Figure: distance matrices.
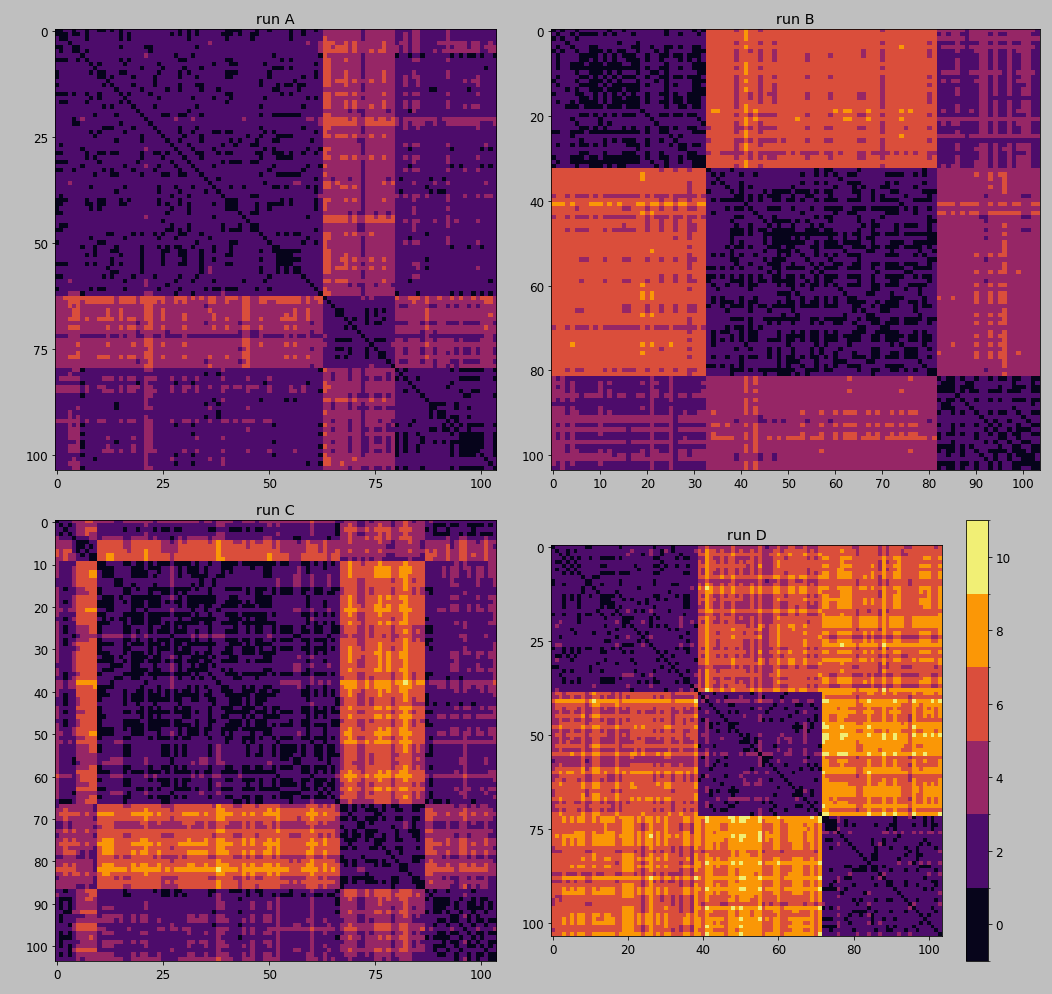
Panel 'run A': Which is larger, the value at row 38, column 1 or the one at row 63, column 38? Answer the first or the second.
the second
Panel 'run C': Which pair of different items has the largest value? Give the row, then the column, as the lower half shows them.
82, 38
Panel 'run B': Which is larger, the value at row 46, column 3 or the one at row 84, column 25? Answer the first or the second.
the first
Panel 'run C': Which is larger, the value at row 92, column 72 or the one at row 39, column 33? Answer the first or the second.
the first
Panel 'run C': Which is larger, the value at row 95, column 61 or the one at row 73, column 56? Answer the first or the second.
the second
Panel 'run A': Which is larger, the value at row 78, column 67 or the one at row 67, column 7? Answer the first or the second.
the second
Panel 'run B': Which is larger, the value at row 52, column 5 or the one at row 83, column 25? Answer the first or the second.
the first
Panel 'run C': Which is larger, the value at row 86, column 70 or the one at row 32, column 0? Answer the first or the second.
the second
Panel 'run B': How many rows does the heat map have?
104
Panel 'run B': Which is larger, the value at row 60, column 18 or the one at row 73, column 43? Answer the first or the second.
the first
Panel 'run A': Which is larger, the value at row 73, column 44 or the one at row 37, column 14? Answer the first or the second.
the first
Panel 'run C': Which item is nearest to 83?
73
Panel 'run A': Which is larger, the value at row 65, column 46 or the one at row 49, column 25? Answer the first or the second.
the first
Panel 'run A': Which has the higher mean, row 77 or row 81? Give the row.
77
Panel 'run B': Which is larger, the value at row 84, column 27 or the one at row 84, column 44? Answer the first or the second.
the second
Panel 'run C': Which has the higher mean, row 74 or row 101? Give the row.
74
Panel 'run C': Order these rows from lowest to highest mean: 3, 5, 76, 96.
3, 96, 5, 76
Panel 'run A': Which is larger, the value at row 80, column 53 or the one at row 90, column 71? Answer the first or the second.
the second
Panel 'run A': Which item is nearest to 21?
4
